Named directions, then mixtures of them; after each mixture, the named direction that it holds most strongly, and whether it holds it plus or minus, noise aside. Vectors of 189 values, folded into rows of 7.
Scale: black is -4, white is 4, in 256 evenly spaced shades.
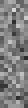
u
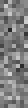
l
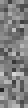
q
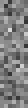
l, minus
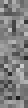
l, minus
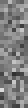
q, minus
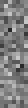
l, plus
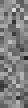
u, plus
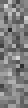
l, plus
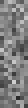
u, plus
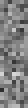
q, plus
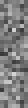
q, plus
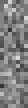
l, plus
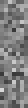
q, minus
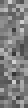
q, minus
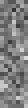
u, minus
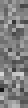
q, plus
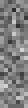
u, minus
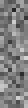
u, minus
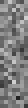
u, plus
